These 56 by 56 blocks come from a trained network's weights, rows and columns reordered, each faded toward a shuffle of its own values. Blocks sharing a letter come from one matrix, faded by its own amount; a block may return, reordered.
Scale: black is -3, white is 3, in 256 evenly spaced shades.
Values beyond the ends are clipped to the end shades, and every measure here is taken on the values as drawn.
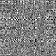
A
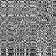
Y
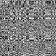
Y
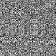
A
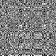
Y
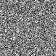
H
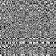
Y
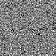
A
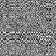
Y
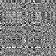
Y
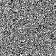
H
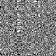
A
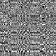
Y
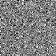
H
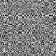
Y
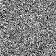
H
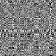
Y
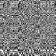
Y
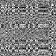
Y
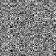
A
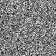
H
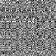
Y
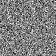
H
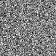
H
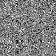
H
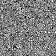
H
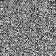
H
